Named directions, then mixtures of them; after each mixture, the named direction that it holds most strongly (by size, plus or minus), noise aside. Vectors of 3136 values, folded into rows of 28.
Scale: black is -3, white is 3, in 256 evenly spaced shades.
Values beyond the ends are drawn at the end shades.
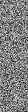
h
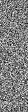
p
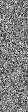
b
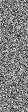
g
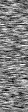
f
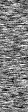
f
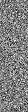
p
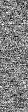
h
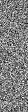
p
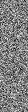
g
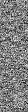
h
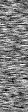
f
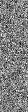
b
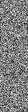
g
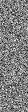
g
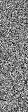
p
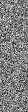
b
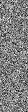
b
